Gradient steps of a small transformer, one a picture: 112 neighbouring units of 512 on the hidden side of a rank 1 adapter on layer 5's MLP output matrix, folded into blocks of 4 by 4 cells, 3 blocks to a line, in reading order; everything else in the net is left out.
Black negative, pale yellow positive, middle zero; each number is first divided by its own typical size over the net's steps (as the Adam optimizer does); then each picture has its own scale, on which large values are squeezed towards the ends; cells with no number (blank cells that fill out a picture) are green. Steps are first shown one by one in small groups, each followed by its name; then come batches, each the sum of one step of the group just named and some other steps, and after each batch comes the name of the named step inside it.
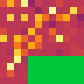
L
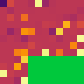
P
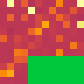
L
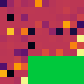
P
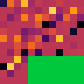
L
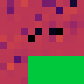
L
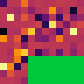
L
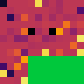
P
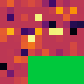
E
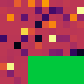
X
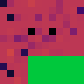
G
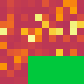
E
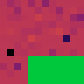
E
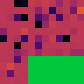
X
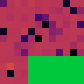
X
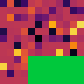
G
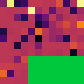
X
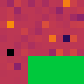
X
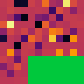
E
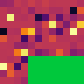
X
